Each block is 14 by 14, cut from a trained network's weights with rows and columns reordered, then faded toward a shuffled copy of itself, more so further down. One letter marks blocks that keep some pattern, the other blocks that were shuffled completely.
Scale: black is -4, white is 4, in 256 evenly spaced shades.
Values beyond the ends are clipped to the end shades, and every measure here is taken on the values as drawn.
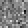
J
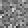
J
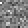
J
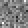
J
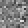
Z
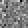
J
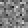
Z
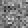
Z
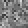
J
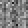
Z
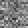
Z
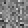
J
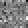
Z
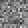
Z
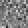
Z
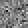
J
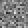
J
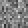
Z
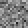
J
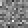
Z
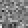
Z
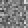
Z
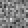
J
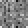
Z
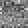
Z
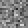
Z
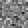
J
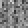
Z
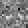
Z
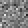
J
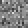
J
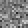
J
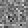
J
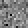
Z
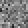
J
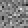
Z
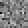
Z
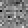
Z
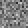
J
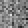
Z
